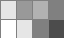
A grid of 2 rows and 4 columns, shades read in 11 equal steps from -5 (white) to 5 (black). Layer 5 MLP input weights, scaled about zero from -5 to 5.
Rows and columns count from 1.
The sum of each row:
-7 -7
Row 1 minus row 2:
1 3 -2 -2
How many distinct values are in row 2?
4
